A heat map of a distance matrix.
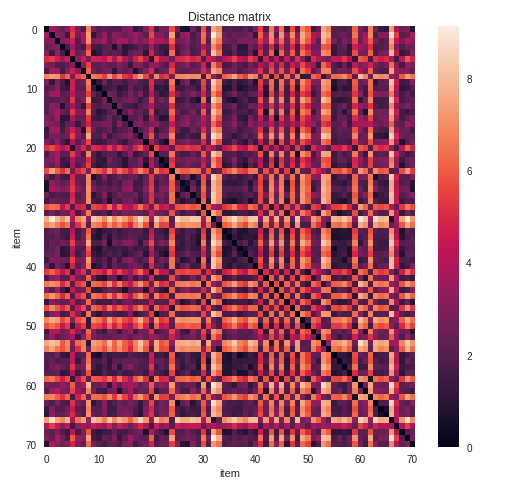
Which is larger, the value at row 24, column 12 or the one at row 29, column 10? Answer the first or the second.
the first
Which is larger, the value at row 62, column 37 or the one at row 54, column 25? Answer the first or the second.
the second
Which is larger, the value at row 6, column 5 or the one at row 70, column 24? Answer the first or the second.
the second
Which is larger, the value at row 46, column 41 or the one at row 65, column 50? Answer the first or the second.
the second
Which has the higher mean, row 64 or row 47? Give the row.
47
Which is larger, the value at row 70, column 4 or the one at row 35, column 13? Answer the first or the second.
the first
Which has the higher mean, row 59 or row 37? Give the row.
59
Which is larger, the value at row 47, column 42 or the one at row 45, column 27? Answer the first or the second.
the second
